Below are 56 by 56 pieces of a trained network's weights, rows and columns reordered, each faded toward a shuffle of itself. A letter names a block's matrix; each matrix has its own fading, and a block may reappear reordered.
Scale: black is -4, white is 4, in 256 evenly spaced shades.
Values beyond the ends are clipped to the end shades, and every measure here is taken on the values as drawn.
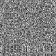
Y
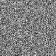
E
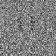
Y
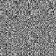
E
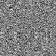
E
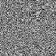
E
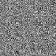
Y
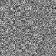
Y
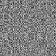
E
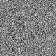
Y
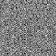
E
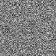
Y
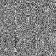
Y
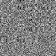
Y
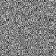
E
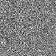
Y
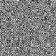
E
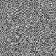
E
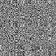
Y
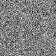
Y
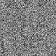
E
